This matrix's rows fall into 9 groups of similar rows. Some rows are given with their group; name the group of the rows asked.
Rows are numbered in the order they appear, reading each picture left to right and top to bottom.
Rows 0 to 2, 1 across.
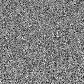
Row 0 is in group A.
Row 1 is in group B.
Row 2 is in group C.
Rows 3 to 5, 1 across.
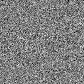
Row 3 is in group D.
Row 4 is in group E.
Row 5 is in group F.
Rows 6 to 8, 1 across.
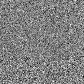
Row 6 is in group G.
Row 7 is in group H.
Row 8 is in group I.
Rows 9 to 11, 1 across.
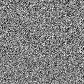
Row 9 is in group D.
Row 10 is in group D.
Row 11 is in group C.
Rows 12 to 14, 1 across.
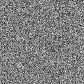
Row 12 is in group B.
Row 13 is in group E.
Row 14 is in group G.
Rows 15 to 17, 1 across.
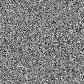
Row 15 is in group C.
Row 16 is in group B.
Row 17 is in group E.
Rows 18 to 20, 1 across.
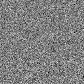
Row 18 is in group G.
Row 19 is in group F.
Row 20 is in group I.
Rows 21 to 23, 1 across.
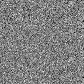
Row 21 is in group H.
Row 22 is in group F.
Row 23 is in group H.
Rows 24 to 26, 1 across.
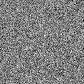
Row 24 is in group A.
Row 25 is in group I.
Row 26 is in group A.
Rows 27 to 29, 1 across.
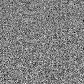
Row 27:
I
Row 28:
I
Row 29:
E
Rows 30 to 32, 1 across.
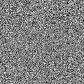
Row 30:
I
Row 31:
C
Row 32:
C
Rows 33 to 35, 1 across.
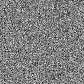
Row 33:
B
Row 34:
C
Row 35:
E
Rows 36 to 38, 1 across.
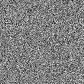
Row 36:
C
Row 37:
G
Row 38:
D
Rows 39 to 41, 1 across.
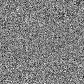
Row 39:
A
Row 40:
E
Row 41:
I
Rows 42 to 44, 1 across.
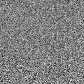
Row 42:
D
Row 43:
G
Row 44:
I
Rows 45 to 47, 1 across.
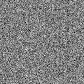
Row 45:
E
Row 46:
I
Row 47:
A
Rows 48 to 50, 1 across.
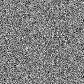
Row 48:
I
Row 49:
B
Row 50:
B
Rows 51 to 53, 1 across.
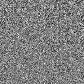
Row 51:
B
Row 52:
F
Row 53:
B
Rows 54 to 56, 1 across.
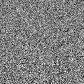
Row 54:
A
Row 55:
H
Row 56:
B
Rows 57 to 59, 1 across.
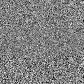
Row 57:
I
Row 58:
B
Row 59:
C
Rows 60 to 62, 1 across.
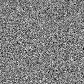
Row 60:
A
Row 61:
I
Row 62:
F
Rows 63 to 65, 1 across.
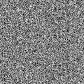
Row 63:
E
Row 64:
I
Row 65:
E
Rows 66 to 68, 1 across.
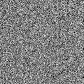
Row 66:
I
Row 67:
I
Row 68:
H
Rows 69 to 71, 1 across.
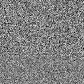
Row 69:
C
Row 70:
D
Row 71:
F
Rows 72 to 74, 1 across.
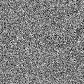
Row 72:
G
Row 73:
A
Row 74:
A
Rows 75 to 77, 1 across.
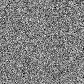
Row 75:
B
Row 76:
I
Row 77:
H
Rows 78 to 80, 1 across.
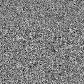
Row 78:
A
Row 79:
E
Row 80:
E
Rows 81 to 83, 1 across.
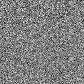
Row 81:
B
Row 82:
I
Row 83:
H
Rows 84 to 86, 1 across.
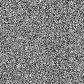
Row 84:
C
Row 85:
E
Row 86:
B
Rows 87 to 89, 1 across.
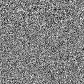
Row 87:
E
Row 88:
H
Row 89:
G
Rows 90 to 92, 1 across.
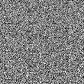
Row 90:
C
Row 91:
C
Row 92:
C
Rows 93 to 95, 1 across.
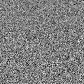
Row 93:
F
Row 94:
C
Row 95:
D
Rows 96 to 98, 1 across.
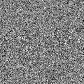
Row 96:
I
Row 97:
B
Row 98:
E
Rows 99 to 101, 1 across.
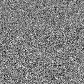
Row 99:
G
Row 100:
A
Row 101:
E
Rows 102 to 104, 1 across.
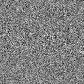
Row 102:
A
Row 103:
D
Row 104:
A
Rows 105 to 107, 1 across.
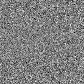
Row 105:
G
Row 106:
F
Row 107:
G
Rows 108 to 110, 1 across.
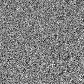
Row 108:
A
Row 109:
G
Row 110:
D
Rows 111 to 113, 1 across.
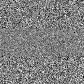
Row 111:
B
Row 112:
G
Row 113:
I
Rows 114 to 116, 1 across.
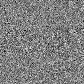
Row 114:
C
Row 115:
B
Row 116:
F
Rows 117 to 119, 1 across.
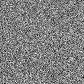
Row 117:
H
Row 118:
I
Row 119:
H
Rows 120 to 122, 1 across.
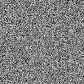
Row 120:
C
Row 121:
B
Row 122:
I
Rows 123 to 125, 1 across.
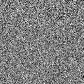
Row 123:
A
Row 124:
A
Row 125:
B
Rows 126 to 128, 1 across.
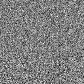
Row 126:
G
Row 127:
H
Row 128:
B
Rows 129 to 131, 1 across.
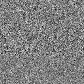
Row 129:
E
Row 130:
C
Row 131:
A
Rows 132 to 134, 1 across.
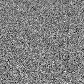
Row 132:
F
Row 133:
H
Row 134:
D
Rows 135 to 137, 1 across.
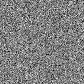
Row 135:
H
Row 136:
C
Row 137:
E
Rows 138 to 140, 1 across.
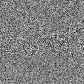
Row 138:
H
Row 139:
G
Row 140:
C
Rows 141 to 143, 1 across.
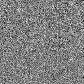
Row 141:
B
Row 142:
I
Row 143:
H
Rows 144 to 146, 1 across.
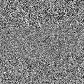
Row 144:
A
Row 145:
G
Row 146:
C
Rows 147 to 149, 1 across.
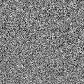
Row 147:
A
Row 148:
D
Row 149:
A
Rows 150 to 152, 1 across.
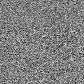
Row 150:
G
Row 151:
D
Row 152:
F
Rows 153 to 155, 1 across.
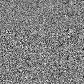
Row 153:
F
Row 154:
H
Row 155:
I
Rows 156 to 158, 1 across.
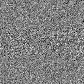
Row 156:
H
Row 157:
G
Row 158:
G
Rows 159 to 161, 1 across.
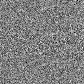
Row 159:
G
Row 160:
F
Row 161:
G
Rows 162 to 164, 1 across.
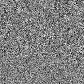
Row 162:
B
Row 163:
D
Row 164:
G
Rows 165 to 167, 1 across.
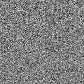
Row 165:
E
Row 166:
E
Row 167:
F
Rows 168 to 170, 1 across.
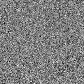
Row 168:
B
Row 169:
D
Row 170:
A
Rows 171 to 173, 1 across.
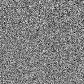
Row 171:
B
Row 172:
F
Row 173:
I
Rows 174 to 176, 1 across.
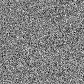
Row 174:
G
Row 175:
A
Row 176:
I
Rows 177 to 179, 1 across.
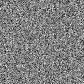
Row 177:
D
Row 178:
C
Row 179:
B
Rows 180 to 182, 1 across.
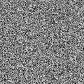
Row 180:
E
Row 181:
I
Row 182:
E
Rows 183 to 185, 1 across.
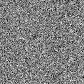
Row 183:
D
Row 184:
E
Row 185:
H
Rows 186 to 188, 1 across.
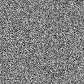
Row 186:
B
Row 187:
I
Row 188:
G
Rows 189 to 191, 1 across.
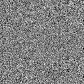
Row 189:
I
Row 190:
I
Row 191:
I
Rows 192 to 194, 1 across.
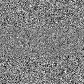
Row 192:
E
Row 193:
H
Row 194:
D
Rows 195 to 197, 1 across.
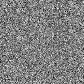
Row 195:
B
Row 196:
B
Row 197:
C
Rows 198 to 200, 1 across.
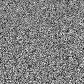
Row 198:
D
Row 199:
I
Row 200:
C
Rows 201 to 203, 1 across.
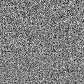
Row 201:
H
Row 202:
C
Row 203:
F
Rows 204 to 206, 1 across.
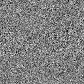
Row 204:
D
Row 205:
C
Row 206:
A
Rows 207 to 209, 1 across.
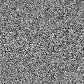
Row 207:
A
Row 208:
C
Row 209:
G
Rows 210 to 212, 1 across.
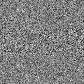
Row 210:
A
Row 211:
C
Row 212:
A
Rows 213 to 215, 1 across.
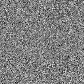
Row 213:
B
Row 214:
H
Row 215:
D
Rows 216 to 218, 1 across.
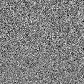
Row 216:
H
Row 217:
D
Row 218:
F
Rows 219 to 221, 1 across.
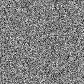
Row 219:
B
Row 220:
G
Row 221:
H
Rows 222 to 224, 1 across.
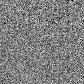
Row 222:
E
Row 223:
G
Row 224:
D
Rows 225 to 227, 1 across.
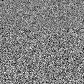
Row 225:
I
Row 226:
I
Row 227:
C
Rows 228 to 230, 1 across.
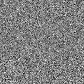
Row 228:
A
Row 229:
A
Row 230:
C
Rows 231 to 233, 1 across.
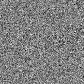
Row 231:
G
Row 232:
A
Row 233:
I
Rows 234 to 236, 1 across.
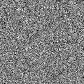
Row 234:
B
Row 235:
F
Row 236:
H
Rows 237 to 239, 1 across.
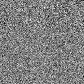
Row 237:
B
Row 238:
D
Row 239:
I
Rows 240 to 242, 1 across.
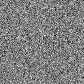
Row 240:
D
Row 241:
B
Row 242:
H
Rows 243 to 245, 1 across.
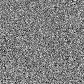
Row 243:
G
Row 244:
B
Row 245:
C
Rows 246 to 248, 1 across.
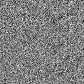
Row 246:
H
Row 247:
H
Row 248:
A
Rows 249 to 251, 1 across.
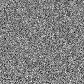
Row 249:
B
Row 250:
D
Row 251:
C
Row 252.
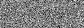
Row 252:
G
